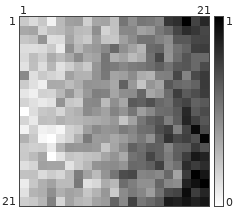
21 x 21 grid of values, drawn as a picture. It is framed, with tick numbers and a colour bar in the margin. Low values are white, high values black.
The ninth with the lowest average is the middle left. No regular stripes run through it. The bottom right is the ninth with the highest average. There is an overall slope up to the right.
